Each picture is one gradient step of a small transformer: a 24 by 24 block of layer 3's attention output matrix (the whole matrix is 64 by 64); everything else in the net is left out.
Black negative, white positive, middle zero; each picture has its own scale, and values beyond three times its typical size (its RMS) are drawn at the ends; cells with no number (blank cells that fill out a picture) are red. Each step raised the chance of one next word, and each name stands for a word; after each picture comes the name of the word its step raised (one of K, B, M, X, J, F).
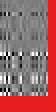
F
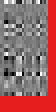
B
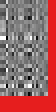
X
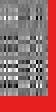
X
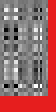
X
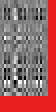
X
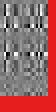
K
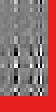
F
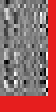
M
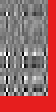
F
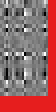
B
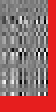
M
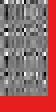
B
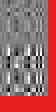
F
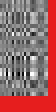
B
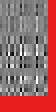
F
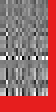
B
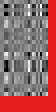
K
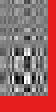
F
